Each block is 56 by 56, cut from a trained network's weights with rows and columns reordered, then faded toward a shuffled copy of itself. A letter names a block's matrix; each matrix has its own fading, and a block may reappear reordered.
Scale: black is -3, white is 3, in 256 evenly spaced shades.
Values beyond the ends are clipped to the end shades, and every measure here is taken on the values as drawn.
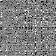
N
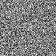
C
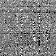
N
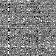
N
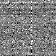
N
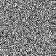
C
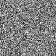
C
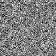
C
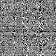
N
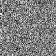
C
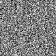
C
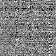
N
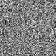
C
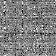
N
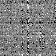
N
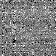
N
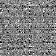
N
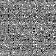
N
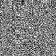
C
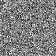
C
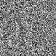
C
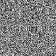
C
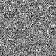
C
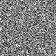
C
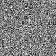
C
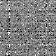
N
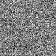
C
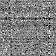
N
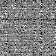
N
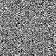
C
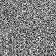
C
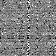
N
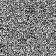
C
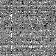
N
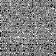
N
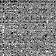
N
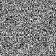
C
